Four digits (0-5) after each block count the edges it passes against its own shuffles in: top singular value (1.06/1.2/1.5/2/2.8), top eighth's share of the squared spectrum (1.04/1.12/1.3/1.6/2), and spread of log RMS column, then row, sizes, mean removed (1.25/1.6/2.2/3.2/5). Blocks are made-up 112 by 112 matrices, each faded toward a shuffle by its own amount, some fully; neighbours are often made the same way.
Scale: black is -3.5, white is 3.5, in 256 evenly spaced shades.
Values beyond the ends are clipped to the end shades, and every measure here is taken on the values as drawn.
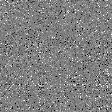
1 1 2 1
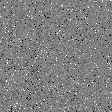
0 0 0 0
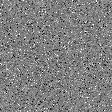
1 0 0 0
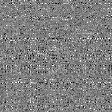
4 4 2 3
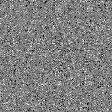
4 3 1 2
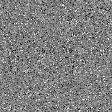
3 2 0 2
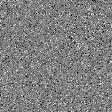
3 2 1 1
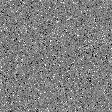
1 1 0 0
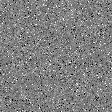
0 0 0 0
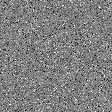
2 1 0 0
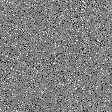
1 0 0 0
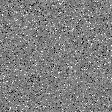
0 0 0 0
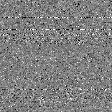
2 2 0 3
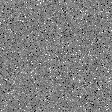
0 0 0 0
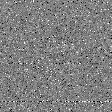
2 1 0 1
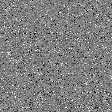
1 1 0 1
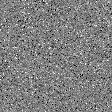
0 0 0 1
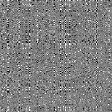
5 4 3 3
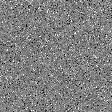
1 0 0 0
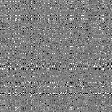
5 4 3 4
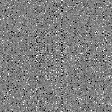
4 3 2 2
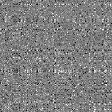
4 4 2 3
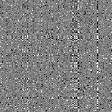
5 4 3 2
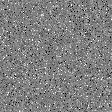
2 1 0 0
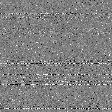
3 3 0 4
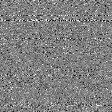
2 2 0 3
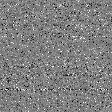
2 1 0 2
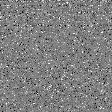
1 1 0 1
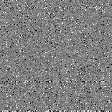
4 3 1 2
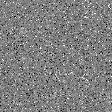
3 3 1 2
